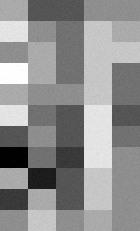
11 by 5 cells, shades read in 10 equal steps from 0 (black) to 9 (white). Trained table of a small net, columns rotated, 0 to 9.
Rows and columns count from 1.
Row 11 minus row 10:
3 1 2 -1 0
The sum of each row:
22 30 29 30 27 26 23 19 22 23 28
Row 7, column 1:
3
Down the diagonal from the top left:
6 5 4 7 4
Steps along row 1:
down same up same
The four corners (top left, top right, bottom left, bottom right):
6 5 5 5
